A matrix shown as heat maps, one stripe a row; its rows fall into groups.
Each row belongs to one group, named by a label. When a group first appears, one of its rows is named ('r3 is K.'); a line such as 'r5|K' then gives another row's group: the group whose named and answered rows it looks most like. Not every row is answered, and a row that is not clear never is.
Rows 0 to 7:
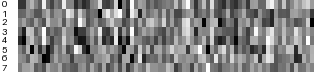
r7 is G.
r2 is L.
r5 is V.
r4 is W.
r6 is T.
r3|W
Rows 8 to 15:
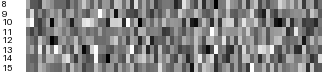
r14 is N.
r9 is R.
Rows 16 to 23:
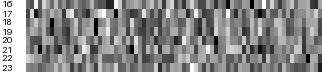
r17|R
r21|V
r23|L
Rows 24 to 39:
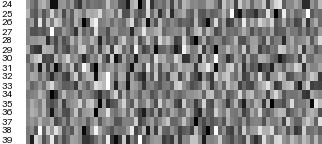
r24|T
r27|N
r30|G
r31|V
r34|T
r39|W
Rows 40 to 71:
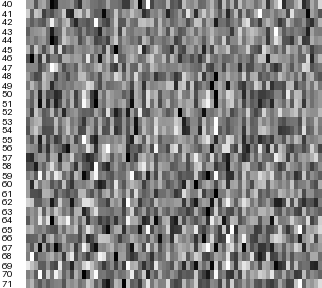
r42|N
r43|T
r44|T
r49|L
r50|V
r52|W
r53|G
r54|G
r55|V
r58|N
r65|T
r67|V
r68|R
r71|T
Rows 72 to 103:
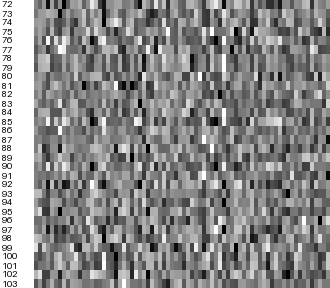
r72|V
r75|L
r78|G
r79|G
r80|L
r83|N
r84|G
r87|L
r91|L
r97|V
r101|N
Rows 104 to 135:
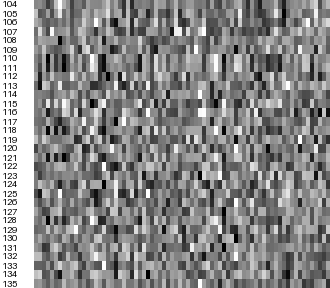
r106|T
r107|R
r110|V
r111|V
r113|W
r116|L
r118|V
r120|R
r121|V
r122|N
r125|W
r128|V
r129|N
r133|N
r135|L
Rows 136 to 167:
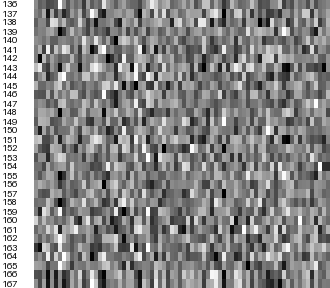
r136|N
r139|T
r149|G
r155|T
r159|W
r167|V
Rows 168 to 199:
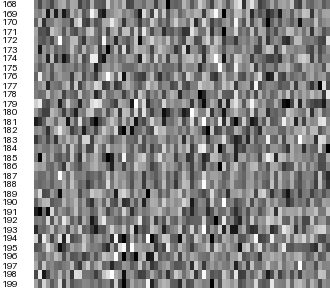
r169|V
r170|R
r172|N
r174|V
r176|R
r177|L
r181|W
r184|L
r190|G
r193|W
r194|W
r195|T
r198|R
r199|W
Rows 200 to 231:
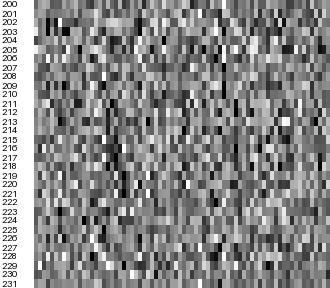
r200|G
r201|L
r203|V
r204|N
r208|N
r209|V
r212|L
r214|L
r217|N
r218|L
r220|N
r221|W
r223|T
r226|V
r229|R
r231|L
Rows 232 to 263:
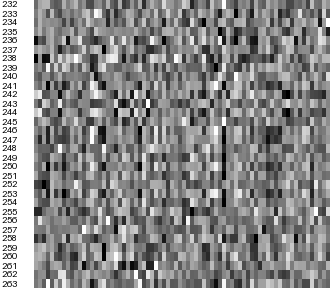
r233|L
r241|V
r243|W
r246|V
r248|N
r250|V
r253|V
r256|R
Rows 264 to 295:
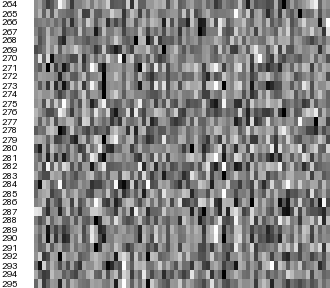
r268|T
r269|N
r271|V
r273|V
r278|T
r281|V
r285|G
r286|L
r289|V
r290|V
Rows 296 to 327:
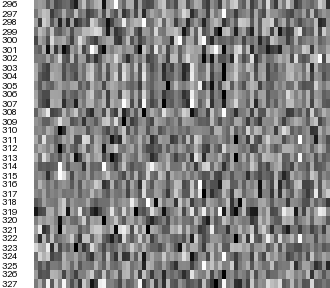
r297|G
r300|R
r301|V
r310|T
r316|L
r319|W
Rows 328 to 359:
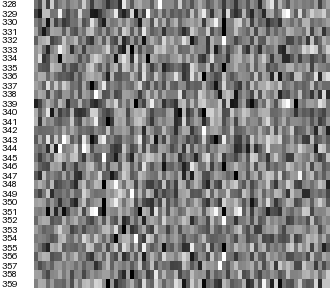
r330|V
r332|G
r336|L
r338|L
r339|W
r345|N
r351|V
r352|G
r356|G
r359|L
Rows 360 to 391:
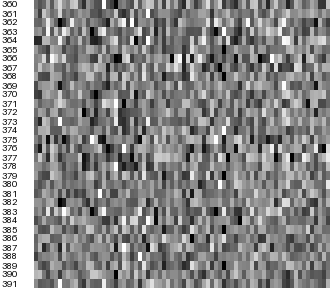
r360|N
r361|W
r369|T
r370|W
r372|T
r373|W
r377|T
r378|T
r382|T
